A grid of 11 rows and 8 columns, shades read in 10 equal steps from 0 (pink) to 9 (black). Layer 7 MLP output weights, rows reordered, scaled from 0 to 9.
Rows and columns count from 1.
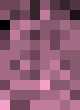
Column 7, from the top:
7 5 3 4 3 4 5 2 4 2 3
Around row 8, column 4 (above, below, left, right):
4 2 4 2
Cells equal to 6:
5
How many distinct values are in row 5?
3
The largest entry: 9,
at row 3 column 1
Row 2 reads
4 6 5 7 2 5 5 8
